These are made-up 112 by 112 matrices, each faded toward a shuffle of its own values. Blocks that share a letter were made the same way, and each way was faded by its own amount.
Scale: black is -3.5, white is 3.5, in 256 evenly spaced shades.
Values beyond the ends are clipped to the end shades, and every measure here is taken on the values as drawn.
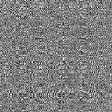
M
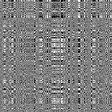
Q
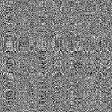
M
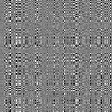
Q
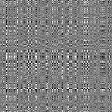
Q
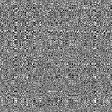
M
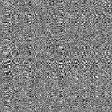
M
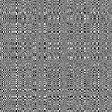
Q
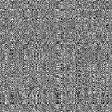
M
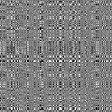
Q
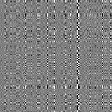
Q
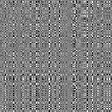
Q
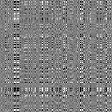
Q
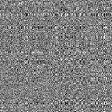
M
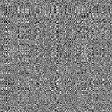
M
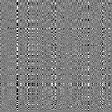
Q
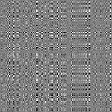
Q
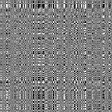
Q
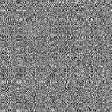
M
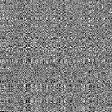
M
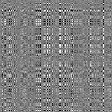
Q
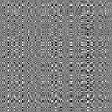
Q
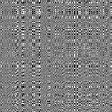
Q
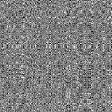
M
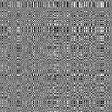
Q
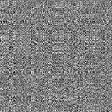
M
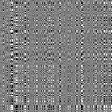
Q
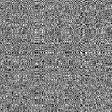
M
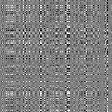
Q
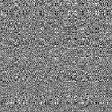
M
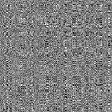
M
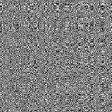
M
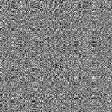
M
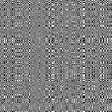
Q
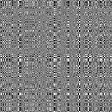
Q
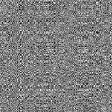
M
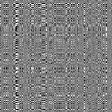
Q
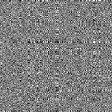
M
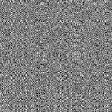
M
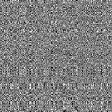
M
